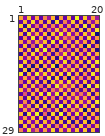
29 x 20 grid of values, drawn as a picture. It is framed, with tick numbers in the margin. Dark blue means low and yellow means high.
The values fall into two levels. On average the colour sits 50% of the way up the scale. A checkerboard runs through the table. No single row or column stands out from its neighbours. No overall slope runs across the table.
